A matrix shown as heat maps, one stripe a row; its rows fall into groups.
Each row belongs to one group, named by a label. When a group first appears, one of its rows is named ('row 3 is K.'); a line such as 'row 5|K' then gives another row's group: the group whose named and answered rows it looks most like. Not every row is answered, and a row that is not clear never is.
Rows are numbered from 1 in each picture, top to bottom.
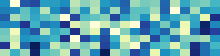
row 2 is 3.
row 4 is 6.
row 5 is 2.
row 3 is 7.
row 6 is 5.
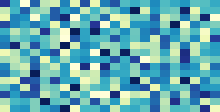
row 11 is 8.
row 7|3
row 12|2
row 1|8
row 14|6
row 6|7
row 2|2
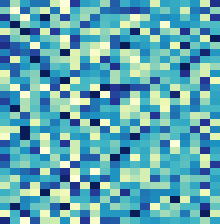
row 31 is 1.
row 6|7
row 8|6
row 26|5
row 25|6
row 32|8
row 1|7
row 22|3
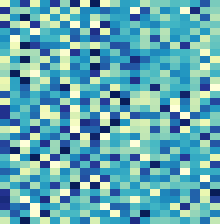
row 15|3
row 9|1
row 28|7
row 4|8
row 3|1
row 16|3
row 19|5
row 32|1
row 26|8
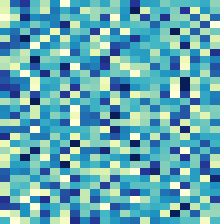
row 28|2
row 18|5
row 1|1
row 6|1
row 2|2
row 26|7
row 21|2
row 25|6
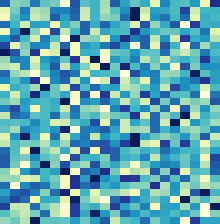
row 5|1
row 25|5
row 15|5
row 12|6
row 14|8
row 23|7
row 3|2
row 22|8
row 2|2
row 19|5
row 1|7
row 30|7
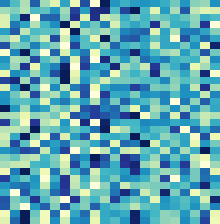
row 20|1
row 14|8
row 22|6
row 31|1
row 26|3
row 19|5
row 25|1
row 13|1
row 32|1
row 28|2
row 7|7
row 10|5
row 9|8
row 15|3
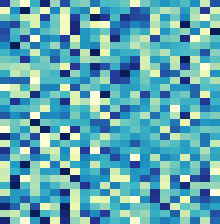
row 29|6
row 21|1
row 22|8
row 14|8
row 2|1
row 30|3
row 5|7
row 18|5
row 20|3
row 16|3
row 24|1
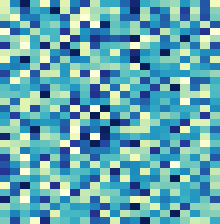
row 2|2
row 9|1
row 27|1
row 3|2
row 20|8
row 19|5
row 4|8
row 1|1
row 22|5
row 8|2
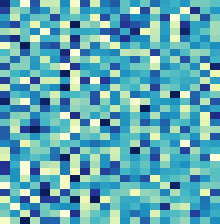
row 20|7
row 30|2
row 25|8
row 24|8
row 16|6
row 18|8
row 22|2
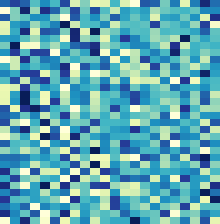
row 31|3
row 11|6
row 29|7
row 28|6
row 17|3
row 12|3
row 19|1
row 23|6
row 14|1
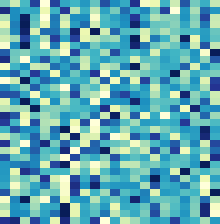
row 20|2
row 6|2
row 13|7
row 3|1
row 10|2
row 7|1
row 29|1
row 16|5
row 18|8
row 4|1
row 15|1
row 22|5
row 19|6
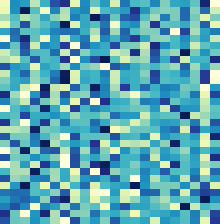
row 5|3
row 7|5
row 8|2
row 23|7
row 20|7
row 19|5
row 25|8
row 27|1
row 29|6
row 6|1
